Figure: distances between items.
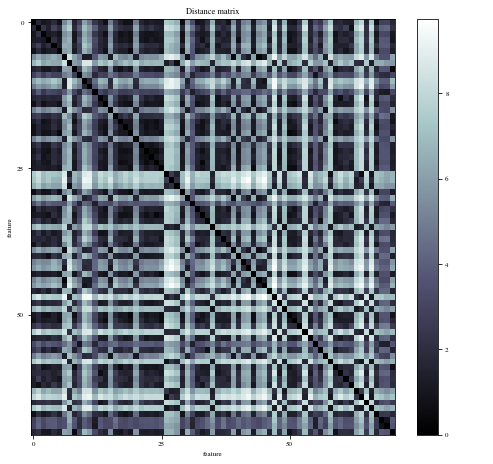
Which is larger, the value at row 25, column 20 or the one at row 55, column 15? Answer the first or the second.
the first
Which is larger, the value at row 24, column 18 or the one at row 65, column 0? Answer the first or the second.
the second
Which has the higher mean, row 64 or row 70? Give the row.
64
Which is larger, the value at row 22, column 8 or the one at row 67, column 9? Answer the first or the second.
the second
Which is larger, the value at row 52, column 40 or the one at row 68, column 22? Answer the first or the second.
the second
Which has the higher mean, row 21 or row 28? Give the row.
28
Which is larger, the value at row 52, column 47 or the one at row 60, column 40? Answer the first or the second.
the first
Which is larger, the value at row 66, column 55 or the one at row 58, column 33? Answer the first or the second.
the second
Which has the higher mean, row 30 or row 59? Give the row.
30
